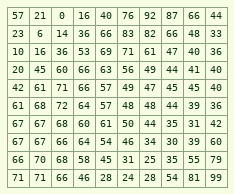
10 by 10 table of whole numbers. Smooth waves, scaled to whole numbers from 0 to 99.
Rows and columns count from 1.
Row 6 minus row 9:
-5 -2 4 6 12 17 23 9 -16 -43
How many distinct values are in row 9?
10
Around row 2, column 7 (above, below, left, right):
92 61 83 66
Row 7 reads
67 67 68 60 61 50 44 35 31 42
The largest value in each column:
71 71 72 66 69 83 92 87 81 99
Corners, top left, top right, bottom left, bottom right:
57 44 71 99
